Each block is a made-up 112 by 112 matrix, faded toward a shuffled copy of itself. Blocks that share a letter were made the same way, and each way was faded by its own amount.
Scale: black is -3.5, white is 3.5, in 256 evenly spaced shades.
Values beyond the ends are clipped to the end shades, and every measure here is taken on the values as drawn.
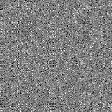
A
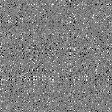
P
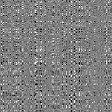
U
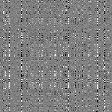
U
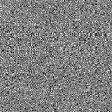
A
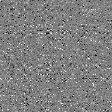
P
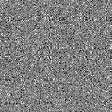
A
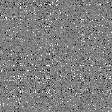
P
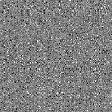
A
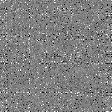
P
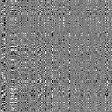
U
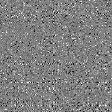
P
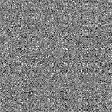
A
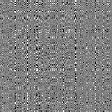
U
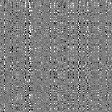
U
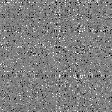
P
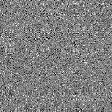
A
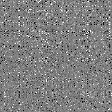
P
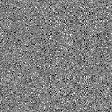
A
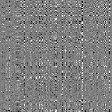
U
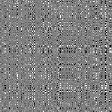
U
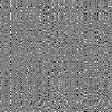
U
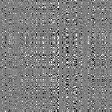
U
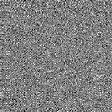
A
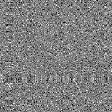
A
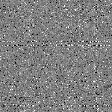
P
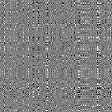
U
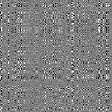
U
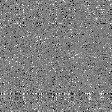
P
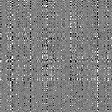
U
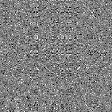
A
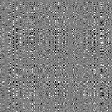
U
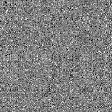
A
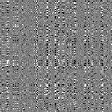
U
